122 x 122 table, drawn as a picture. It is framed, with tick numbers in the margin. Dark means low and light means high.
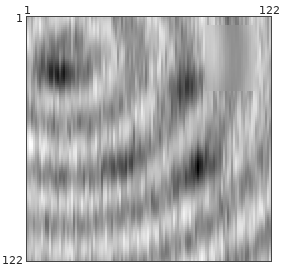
Slope: none. Rings: centred on the top left. Odd patch: calmer, in the top right. Lone odd cells: none. Dips: four. Calmest part: top right.
